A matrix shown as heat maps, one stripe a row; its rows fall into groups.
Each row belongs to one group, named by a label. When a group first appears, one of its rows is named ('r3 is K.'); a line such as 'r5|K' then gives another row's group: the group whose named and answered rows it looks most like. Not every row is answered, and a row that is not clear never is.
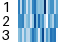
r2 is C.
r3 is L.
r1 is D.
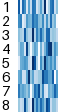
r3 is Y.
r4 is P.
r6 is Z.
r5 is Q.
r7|C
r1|D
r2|L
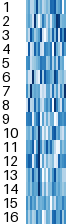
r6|Y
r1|Z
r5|L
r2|P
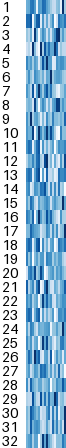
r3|P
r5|C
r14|L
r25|C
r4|Y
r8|P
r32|C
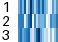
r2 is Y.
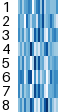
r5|C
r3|C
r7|C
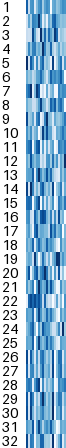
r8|L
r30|D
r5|D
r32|D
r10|C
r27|D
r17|Z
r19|P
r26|D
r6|L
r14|D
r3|Y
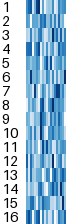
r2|L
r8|Q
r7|P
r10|Q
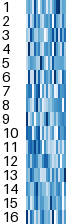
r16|D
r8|Z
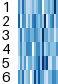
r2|D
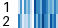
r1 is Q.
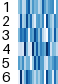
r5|C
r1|Z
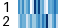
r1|C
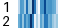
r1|Q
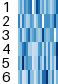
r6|Z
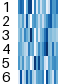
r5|C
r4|Z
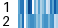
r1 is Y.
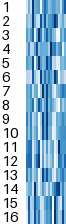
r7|C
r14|P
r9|C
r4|Z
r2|Y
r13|C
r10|C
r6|Y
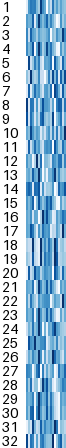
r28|C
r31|Y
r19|Y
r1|Q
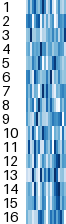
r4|L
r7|C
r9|Z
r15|P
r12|P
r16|L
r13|Y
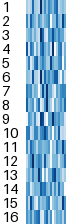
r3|Q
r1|Y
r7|C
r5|Z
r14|L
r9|Q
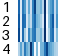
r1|D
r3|D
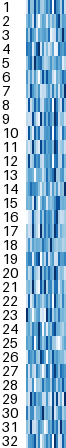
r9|Y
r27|Z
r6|C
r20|Y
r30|D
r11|Y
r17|Y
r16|Y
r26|Q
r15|P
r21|Y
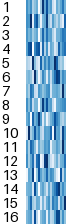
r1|C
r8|C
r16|P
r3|C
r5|Y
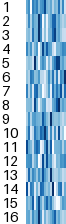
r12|C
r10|L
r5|P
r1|L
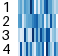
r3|Y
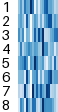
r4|Z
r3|C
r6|P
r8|Q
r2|P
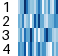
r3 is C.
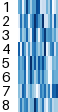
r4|D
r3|Q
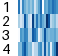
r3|Q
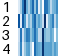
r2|D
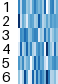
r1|D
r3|Q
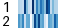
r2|C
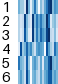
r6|P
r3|Y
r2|Y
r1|P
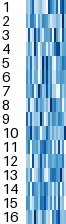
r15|L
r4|P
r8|Z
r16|P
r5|C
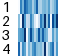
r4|D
